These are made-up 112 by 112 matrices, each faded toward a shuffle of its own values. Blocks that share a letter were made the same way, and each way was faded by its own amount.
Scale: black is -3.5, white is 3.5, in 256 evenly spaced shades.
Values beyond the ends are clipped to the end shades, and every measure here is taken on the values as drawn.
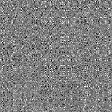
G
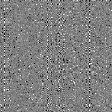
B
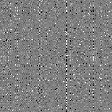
B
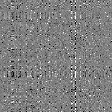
B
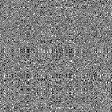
G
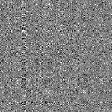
G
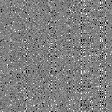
B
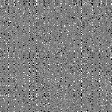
B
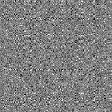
G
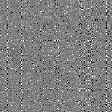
B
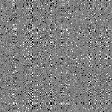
B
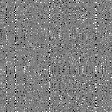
B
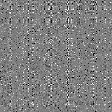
B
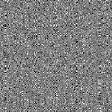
G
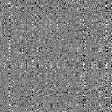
B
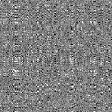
G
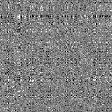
G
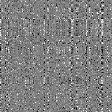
B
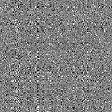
G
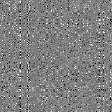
B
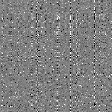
B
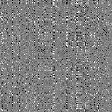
B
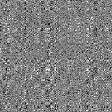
G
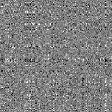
G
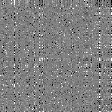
B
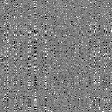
B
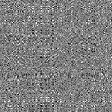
G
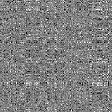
G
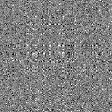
G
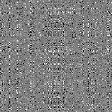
B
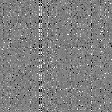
B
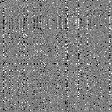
B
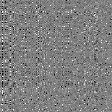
B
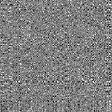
G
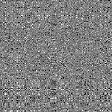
G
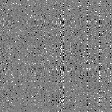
B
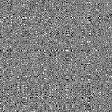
G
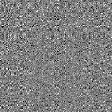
G
